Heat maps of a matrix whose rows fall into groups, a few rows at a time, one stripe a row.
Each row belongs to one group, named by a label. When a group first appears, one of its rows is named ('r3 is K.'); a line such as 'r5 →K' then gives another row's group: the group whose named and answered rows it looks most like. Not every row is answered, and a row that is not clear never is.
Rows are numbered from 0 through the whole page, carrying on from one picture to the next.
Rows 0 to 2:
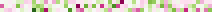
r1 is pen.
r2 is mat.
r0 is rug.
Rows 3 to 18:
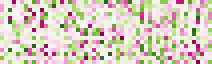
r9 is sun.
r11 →pen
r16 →rug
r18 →mat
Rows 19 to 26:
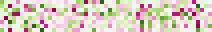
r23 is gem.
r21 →rug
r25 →mat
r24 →mat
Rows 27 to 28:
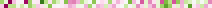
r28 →gem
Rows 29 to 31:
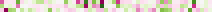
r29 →pen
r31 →gem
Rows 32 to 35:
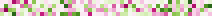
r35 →sun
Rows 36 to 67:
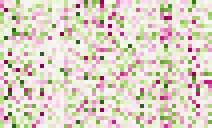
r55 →pen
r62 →mat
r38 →gem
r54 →rug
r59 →mat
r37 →pen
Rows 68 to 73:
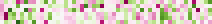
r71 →gem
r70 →mat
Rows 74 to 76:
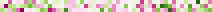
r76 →rug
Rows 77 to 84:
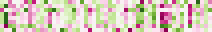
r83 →gem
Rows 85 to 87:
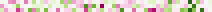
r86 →pen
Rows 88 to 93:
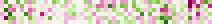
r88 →rug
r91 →mat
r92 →gem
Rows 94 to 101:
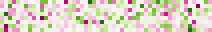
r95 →mat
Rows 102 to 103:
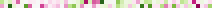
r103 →mat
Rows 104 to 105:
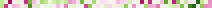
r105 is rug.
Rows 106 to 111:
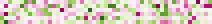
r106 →mat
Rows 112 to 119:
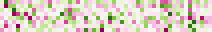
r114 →sun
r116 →rug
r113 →gem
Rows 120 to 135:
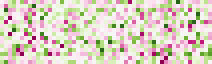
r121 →gem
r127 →sun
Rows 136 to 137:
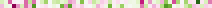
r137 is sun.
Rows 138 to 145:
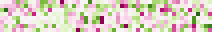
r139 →rug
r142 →pen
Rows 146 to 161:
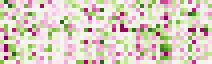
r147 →mat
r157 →gem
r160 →gem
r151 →sun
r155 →gem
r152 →rug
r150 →sun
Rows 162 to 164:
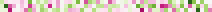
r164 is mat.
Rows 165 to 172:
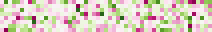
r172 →gem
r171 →sun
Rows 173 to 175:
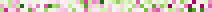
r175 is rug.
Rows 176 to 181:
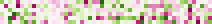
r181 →mat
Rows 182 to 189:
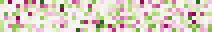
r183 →sun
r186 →rug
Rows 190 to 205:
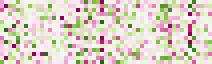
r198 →sun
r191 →gem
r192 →pen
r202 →pen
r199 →pen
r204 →gem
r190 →pen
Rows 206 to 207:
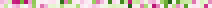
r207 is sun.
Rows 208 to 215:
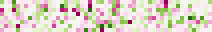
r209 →sun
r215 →pen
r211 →pen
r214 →rug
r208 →sun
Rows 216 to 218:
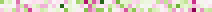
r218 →rug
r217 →sun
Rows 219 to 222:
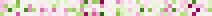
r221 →mat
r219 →pen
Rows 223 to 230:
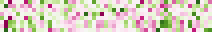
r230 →rug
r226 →pen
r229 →gem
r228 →gem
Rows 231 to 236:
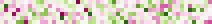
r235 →sun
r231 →pen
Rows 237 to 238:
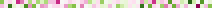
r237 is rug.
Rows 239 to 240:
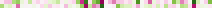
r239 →pen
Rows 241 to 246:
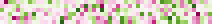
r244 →mat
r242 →pen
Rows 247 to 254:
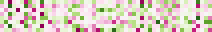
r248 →mat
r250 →mat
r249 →rug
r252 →rug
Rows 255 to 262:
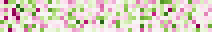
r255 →gem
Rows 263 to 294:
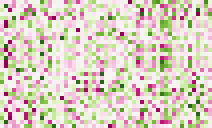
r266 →mat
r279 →gem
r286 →gem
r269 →gem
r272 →sun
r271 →rug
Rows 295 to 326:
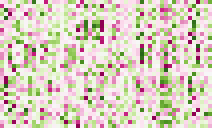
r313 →pen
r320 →gem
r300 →pen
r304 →pen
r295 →mat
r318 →gem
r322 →mat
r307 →mat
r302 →pen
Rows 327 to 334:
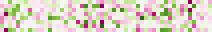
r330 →gem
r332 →pen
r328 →pen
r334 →gem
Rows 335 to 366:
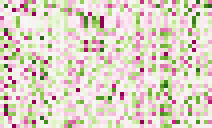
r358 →rug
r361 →gem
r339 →pen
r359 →rug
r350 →mat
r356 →gem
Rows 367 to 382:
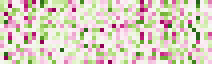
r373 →rug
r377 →mat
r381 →gem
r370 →gem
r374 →pen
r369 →rug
